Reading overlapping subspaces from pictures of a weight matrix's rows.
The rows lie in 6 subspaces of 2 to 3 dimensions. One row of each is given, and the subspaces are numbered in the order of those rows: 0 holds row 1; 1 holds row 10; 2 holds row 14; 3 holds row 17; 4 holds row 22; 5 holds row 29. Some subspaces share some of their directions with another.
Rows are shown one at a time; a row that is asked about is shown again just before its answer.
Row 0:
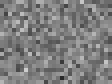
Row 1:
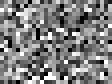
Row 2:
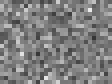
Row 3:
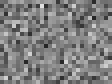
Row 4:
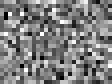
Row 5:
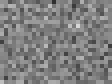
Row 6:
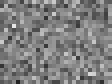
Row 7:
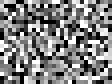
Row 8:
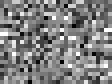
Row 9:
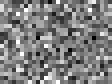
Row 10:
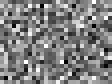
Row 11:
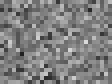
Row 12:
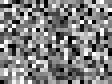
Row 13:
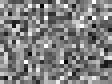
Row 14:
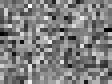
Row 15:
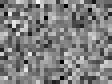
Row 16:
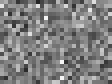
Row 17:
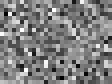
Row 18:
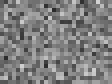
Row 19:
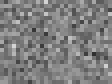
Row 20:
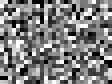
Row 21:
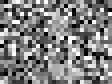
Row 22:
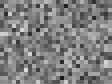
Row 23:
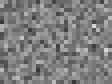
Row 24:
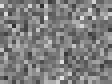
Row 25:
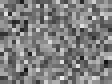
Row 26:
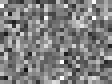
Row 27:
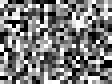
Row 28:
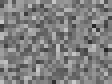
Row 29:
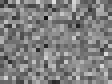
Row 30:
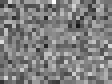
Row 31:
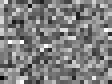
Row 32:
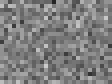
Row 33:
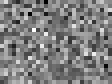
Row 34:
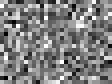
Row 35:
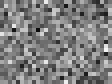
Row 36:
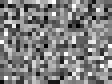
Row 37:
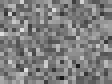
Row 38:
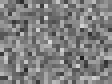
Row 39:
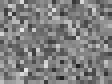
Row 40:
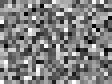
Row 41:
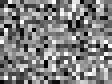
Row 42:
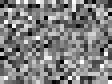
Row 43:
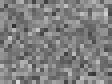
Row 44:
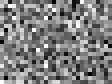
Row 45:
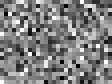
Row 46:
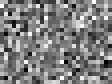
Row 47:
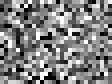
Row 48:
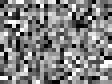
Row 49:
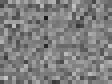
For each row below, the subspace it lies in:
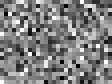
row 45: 5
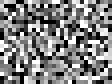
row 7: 3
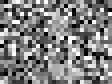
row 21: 2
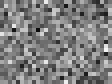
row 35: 4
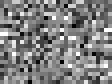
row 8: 2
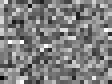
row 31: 2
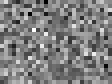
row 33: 2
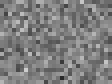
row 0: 5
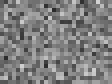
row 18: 3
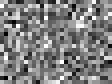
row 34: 4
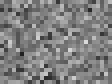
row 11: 0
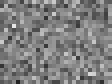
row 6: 4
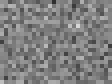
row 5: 3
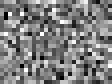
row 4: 3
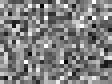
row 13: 1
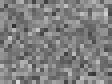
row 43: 4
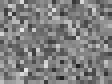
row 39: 4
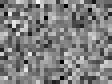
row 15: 5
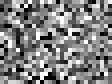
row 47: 0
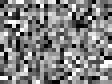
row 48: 4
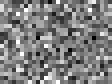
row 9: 0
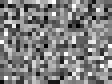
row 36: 3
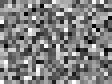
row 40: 1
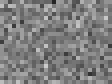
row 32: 4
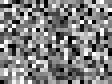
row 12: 2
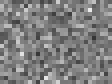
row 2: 0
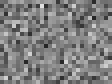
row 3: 1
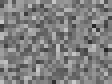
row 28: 1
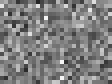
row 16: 5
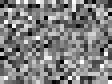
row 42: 5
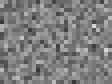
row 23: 1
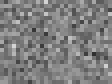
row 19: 2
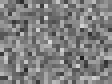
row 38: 3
